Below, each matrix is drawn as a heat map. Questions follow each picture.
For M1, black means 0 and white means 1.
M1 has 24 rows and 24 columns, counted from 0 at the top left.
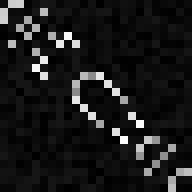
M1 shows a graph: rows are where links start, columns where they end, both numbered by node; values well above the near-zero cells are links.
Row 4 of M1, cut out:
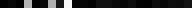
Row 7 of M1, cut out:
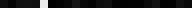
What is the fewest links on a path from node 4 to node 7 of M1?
6
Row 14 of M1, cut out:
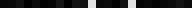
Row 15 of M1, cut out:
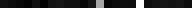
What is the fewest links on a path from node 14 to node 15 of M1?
4
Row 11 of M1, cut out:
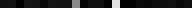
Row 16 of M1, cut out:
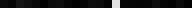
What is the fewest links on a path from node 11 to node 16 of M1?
2
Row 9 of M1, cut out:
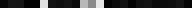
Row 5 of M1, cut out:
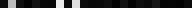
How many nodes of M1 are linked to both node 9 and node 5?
0
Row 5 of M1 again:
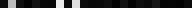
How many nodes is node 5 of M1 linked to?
3
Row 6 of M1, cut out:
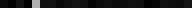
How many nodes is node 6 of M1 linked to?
1
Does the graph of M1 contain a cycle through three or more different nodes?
no
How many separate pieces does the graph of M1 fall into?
1
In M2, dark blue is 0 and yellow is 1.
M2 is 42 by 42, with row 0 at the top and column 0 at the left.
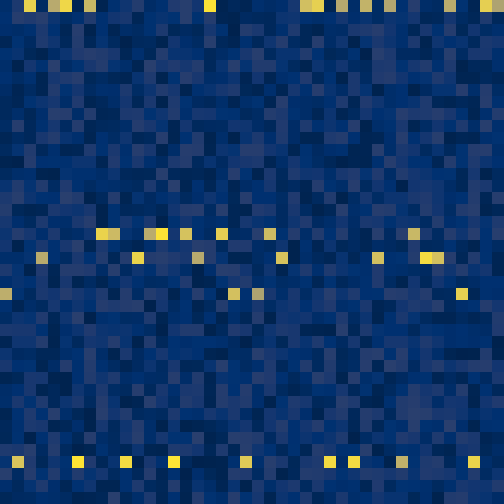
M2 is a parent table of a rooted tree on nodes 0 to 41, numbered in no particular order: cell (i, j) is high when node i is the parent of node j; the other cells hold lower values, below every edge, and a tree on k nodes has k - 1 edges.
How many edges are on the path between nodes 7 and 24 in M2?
2
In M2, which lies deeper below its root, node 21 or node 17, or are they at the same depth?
node 17
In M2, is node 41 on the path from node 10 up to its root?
no
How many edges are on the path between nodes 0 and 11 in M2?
3
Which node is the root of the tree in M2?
24
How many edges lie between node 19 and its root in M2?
1
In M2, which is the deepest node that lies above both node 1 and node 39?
38
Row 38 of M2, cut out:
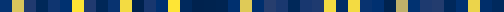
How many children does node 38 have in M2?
9
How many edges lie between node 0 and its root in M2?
1
